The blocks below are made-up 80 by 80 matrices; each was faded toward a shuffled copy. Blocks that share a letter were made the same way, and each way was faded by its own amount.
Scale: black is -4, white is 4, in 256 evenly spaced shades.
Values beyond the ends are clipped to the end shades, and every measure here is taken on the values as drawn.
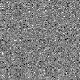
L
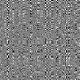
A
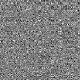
L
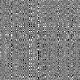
A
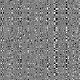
A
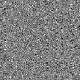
L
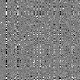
A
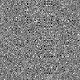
L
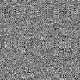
L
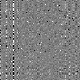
A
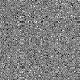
L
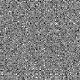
L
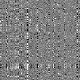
A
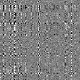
A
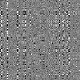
A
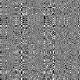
A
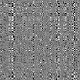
A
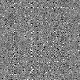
L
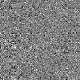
L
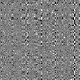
A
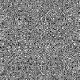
L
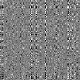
A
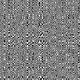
A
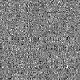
L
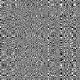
A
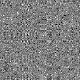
L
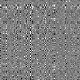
A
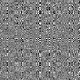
A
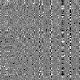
A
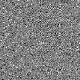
L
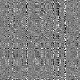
A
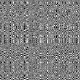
A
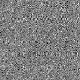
L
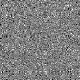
L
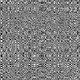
A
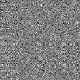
L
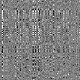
A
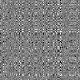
A
